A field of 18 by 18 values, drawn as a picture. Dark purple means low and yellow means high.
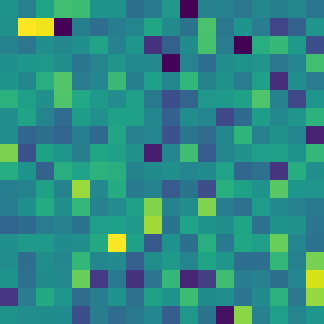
Seam: none. Slope: none. Odd rows or columns: none.
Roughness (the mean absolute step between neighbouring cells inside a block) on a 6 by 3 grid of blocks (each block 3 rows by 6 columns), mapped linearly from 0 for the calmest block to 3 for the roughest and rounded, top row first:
3 2 2 / 0 2 1 / 1 1 1 / 1 1 1 / 0 2 1 / 1 2 2
